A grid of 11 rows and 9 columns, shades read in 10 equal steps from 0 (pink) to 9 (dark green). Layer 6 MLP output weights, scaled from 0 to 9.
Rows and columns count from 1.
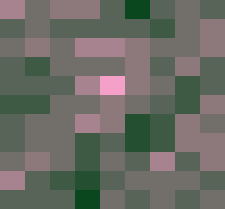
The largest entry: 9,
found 2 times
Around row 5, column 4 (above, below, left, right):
5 5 6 0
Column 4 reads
4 6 3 5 3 5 3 7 7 8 9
